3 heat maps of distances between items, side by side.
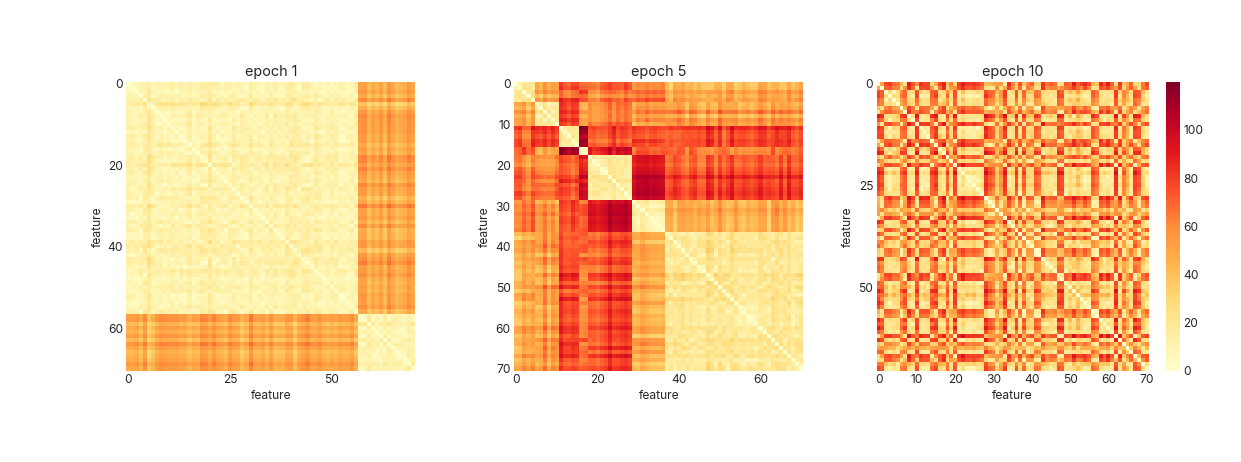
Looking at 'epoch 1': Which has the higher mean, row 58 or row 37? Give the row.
58
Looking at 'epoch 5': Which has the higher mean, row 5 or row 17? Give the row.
17
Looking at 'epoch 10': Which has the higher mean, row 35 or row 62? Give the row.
62
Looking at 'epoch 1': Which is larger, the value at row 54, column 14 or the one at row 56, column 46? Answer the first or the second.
the second
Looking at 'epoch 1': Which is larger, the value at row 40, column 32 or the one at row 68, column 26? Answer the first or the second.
the second
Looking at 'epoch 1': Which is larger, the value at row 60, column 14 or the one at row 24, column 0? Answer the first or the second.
the first
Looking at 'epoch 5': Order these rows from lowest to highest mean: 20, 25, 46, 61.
46, 61, 20, 25
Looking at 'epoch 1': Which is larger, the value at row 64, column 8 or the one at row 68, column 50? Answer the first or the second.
the first
